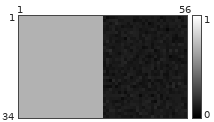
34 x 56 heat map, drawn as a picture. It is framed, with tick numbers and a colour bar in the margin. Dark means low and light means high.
It is made of 1 by 2 panels. Panel 1,1: high, flat. Panel 1,2: very low, fine-grained, faint in contrast.
